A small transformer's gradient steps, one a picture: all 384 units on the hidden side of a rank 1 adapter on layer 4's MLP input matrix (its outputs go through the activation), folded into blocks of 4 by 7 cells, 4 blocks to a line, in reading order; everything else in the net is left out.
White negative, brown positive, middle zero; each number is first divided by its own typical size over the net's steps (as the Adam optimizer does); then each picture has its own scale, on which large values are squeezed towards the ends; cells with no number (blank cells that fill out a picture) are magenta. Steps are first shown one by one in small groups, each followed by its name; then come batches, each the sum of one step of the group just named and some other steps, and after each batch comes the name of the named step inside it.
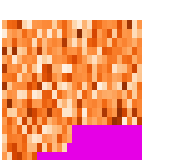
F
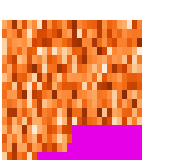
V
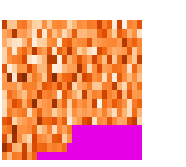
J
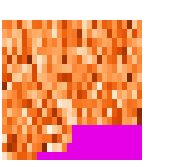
F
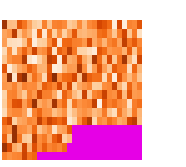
J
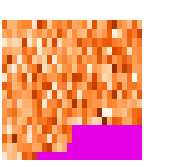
V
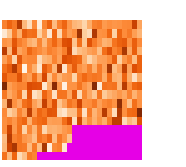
F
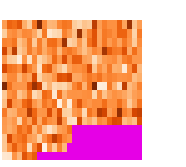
F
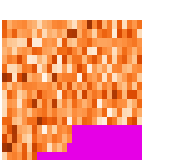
J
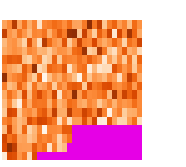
V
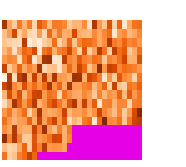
J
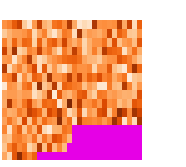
F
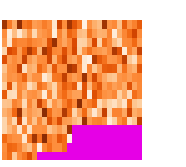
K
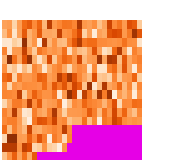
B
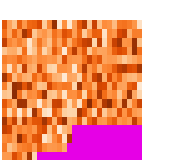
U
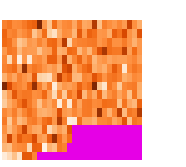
U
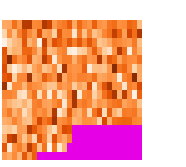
B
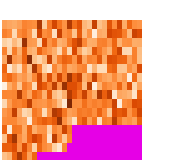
B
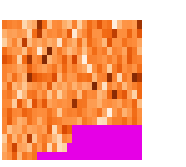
K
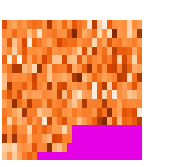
U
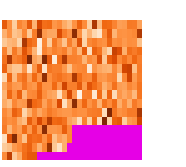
B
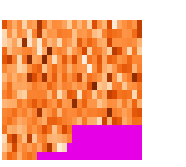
B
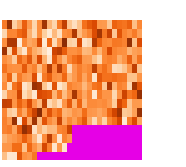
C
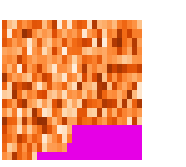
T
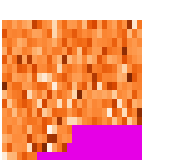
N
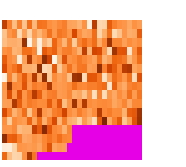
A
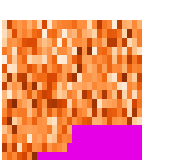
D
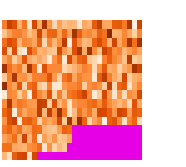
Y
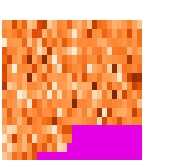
N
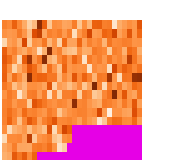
T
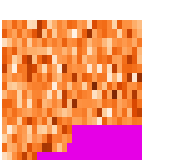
N
